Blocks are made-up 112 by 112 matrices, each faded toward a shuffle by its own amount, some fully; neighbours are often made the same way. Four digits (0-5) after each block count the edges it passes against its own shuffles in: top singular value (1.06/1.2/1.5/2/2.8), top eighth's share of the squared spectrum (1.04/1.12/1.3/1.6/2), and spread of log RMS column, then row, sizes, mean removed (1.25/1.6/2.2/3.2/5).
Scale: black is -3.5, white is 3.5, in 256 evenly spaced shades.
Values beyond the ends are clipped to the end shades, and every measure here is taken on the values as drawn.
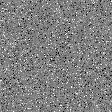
2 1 0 0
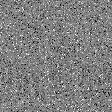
3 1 0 0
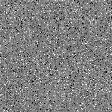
3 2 0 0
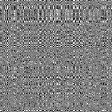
5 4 4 4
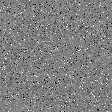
0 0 0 0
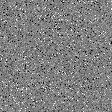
0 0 0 1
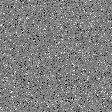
0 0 0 0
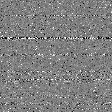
3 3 0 3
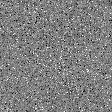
0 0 0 0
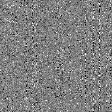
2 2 3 0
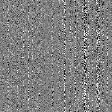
2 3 4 0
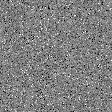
0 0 1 0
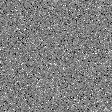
1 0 0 0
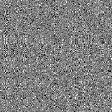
4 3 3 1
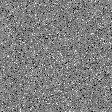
0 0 0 0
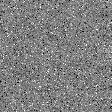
2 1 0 0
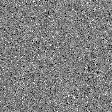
0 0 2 0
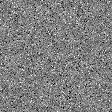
0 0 0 0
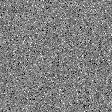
0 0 0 0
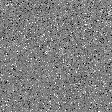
1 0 0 0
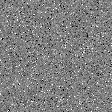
2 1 0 0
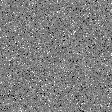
0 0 0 0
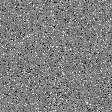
1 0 0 0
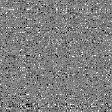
4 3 2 3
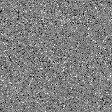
3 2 1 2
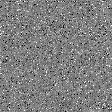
3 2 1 1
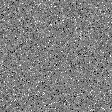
2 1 0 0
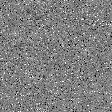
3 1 0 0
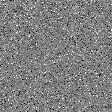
2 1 0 0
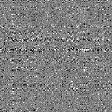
4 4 2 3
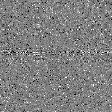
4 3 1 2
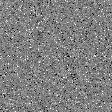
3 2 0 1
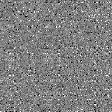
4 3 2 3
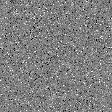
2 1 0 0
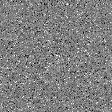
3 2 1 1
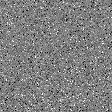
1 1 0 0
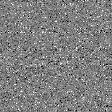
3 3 1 2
